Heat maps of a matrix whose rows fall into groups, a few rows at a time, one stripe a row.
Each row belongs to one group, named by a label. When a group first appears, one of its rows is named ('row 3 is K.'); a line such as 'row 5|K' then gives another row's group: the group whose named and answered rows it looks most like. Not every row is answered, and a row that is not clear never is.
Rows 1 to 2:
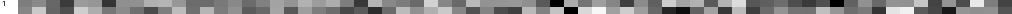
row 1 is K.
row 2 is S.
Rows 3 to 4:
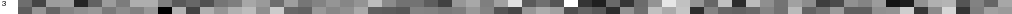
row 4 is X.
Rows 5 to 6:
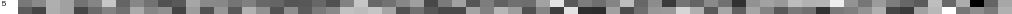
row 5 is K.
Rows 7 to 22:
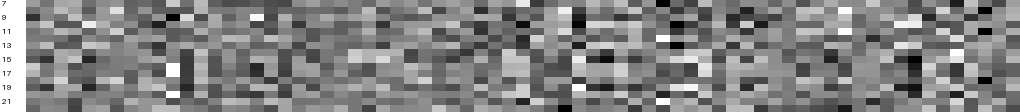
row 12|X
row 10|S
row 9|X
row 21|X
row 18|K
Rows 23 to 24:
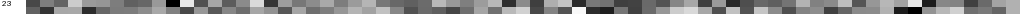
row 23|X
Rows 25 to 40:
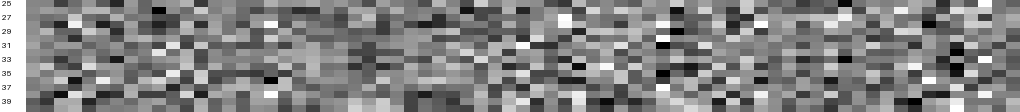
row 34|S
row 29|S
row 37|X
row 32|S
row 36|K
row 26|S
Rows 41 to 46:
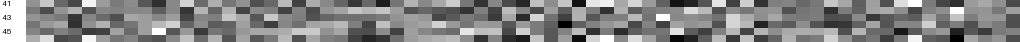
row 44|K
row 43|X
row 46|S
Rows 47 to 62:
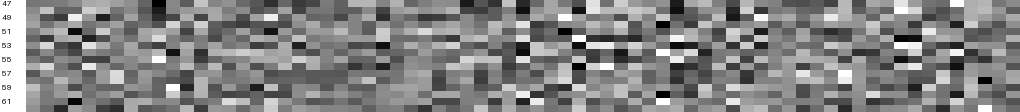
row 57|K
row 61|X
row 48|S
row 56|S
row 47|S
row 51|K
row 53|S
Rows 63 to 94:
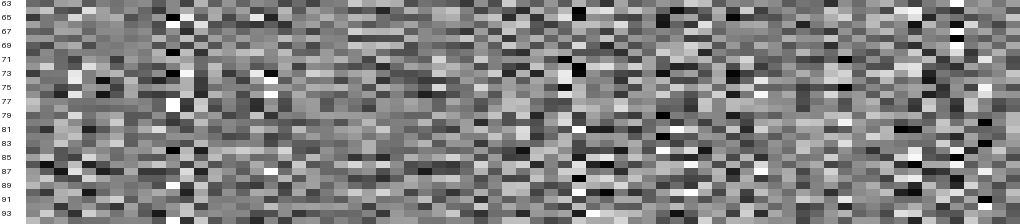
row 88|S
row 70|X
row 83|K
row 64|S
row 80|K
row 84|X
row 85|S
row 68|S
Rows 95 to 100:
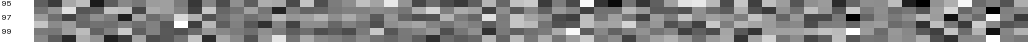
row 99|K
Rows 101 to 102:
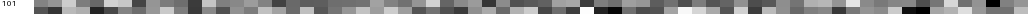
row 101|K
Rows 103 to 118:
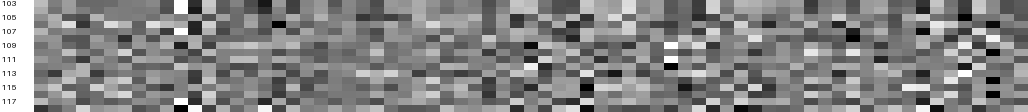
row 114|K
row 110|K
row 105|S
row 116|K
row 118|X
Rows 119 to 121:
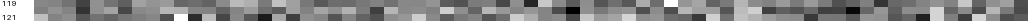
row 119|X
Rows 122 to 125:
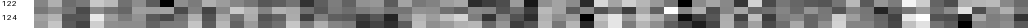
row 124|S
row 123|X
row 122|S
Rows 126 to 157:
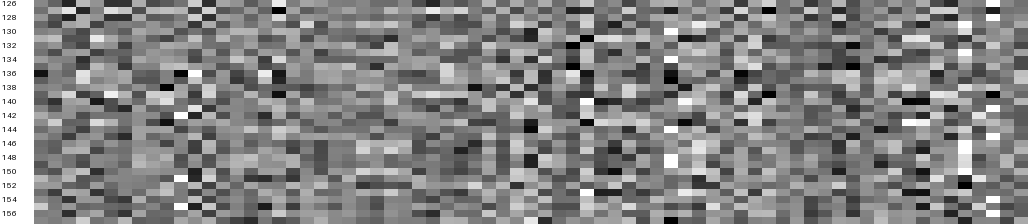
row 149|X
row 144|X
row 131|S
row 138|S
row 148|X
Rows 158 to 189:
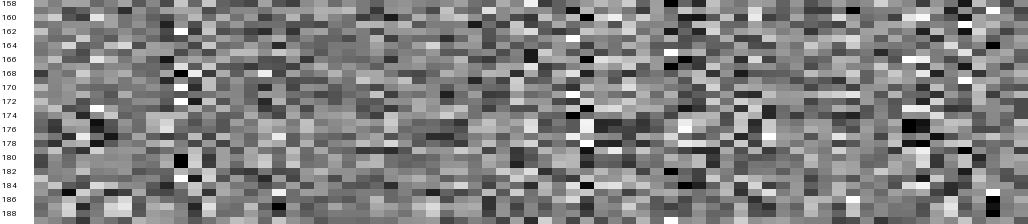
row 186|K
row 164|K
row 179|S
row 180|X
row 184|S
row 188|K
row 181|X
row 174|K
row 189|X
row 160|S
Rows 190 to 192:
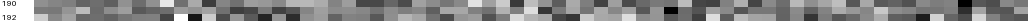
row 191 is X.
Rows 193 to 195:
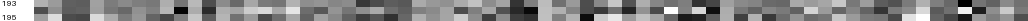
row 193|S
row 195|S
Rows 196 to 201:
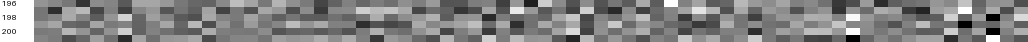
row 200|K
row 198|K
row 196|X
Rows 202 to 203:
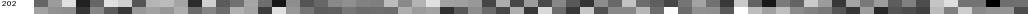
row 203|X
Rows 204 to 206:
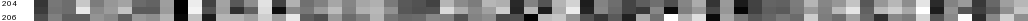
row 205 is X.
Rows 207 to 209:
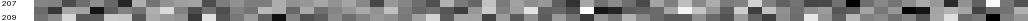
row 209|K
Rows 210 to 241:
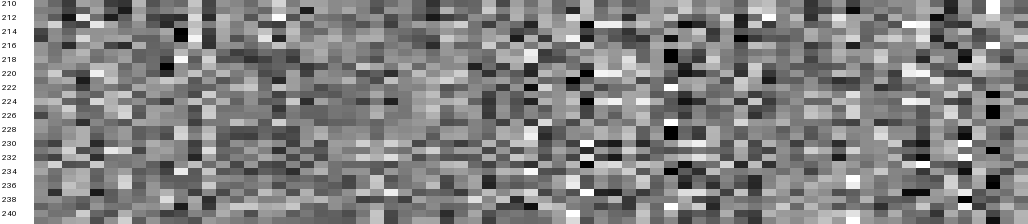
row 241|K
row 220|S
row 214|X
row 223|K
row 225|K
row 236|K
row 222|X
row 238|S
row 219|S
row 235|K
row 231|K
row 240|K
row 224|S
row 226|K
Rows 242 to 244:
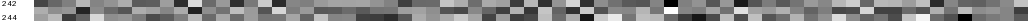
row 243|X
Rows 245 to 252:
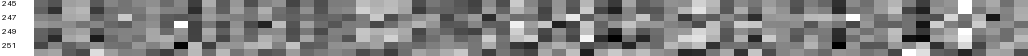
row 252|S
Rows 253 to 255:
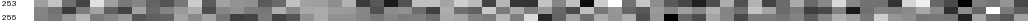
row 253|S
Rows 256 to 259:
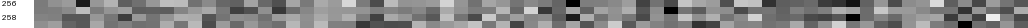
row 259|S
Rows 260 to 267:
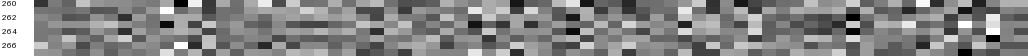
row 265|K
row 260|X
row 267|S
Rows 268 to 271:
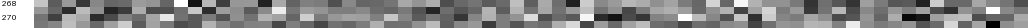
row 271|K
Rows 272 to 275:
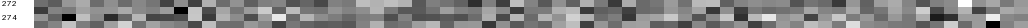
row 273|X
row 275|K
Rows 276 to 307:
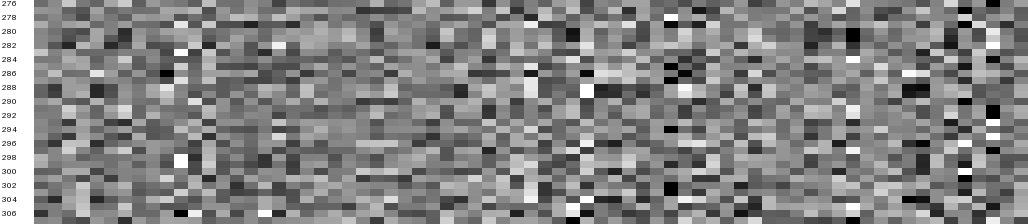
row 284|K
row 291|K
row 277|S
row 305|K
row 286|S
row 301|S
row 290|S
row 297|K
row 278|X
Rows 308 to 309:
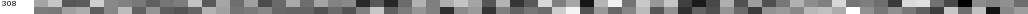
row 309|K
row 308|S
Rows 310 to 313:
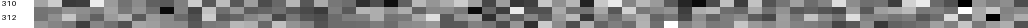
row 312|K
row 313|X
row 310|S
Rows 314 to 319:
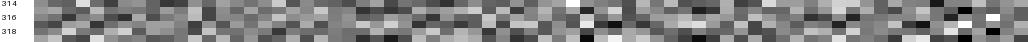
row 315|S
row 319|S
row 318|K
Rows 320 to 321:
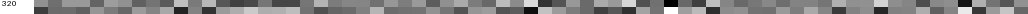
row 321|X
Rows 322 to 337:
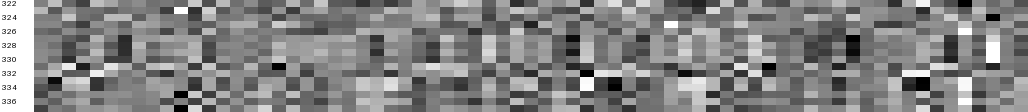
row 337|X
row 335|X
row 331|K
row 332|S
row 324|K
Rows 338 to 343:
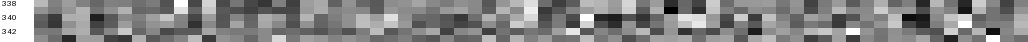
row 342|K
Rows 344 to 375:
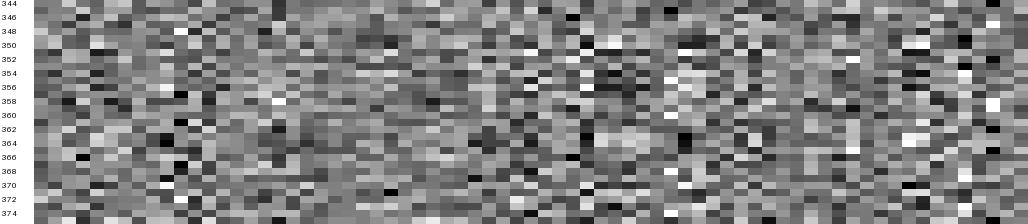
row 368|X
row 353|S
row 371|S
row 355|X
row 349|S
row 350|S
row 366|K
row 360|X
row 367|X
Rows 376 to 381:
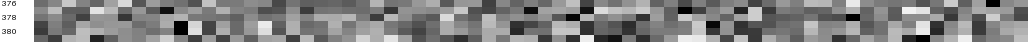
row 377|S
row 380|X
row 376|K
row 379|X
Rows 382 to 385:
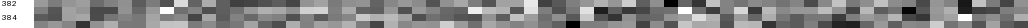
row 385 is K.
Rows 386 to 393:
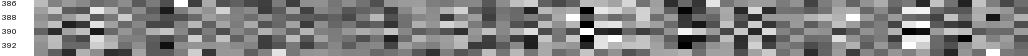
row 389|S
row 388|K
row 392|S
